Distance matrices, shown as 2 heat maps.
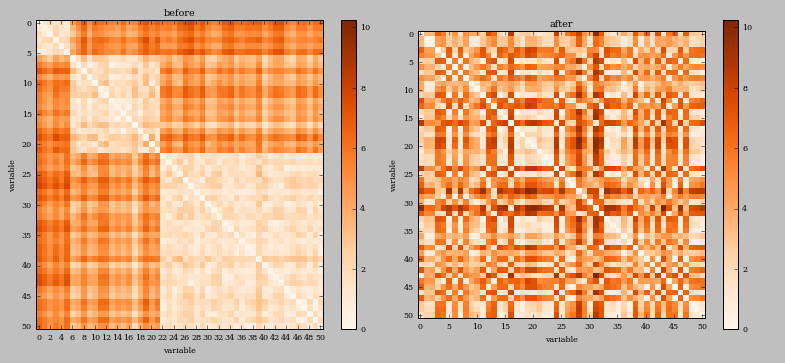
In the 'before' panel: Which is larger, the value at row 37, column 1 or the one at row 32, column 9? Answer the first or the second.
the first
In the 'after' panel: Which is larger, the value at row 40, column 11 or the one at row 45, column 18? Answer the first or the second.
the first
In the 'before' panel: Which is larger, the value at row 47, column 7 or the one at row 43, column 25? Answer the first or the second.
the first
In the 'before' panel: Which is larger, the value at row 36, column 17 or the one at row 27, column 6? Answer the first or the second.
the second
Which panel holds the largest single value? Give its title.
after
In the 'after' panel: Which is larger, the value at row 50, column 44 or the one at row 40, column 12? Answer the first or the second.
the first
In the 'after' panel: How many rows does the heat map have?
51
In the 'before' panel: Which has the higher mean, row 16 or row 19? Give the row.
19
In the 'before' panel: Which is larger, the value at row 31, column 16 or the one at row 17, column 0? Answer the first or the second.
the second
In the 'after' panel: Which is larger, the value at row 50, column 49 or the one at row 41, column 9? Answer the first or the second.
the second
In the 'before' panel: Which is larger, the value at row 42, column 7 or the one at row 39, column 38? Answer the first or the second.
the first
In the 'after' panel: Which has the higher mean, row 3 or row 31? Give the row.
31
